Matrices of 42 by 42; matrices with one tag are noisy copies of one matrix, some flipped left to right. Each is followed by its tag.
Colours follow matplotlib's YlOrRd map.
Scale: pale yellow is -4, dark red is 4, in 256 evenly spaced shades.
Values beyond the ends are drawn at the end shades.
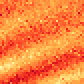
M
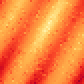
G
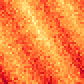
G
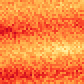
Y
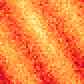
G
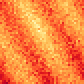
G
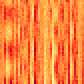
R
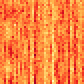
R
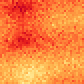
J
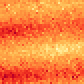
Y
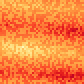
Y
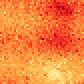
J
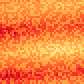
Y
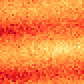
Y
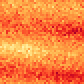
Y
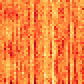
R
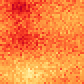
J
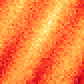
G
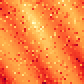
G
